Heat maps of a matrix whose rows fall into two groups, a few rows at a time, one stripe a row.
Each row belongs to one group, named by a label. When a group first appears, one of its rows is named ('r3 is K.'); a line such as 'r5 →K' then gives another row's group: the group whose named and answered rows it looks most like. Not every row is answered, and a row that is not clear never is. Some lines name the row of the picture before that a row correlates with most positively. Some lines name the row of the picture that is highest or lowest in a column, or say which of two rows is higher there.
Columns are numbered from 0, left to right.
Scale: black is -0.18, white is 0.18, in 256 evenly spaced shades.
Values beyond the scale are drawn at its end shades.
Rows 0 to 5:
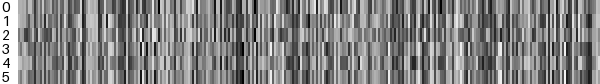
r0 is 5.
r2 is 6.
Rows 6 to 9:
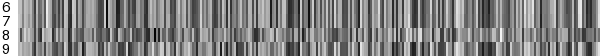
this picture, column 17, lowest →8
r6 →5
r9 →5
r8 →5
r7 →5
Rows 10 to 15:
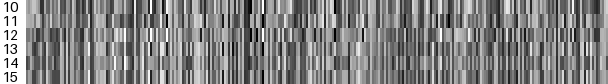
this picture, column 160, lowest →14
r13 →6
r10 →5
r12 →6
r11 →5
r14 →6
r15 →6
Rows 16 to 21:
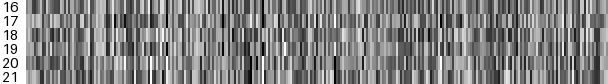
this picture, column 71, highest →21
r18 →6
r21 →5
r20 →6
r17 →5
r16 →6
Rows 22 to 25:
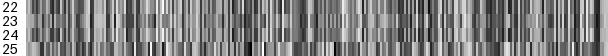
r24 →6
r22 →6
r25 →5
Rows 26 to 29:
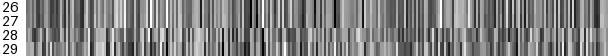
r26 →6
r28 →6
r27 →6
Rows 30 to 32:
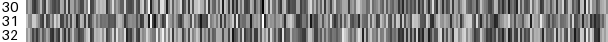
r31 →5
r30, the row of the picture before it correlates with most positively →28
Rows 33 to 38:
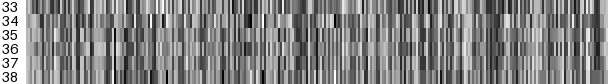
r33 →6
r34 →5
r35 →5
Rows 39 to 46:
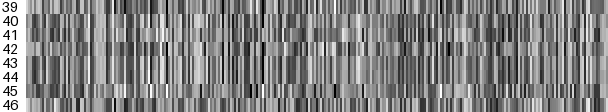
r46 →5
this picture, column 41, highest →45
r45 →6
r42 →5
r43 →6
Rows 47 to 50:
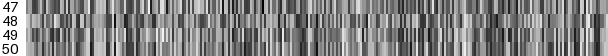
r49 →6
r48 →5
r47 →6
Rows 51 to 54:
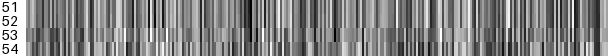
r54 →6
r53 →6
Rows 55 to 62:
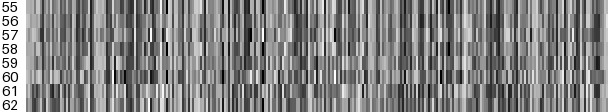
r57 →5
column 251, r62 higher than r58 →No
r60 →5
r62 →6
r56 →5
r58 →5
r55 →5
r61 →6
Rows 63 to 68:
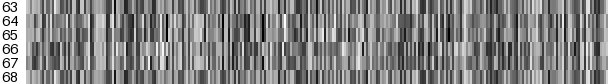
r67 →6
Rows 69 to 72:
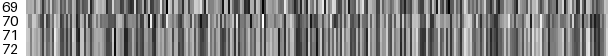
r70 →5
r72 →5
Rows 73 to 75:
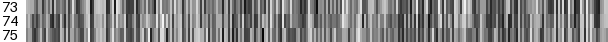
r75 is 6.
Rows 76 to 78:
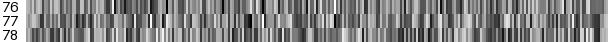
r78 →6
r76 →5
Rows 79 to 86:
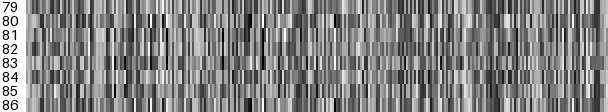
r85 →5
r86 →5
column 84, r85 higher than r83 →No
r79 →6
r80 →5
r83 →5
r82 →6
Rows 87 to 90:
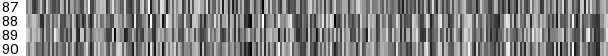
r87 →6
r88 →5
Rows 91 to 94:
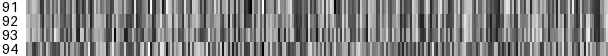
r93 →5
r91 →5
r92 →5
